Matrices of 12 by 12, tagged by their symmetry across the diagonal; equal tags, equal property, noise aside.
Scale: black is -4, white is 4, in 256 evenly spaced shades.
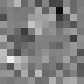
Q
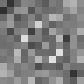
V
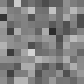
Q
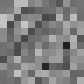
V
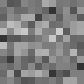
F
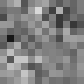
Q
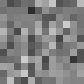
F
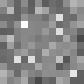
V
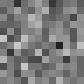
F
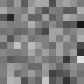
F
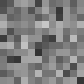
V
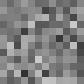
Q
